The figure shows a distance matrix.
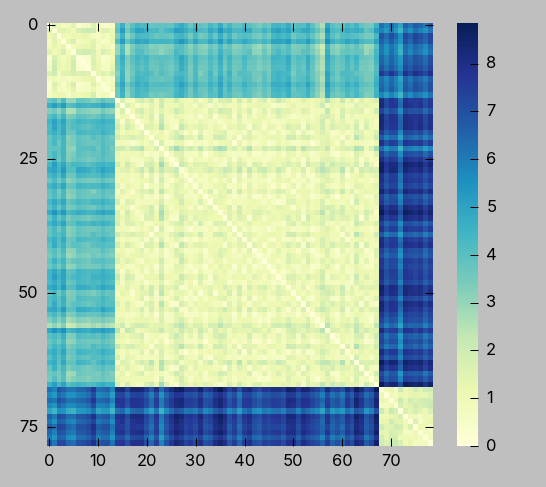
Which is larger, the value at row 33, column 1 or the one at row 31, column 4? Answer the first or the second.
the first
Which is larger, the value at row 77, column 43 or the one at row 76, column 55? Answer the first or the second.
the second
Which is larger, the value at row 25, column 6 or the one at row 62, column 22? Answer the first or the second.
the first
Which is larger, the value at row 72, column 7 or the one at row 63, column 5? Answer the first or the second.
the first
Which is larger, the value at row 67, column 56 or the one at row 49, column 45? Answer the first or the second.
the first
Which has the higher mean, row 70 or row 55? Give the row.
70
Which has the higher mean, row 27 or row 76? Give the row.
76
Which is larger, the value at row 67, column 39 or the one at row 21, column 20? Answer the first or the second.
the first
